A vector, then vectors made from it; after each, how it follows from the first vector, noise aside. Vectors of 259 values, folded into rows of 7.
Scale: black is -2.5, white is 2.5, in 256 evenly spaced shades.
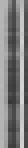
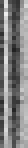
reversed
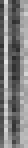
reversed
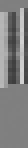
partly zeroed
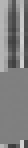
partly zeroed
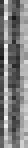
reversed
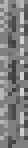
partly zeroed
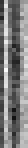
reversed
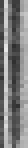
reversed
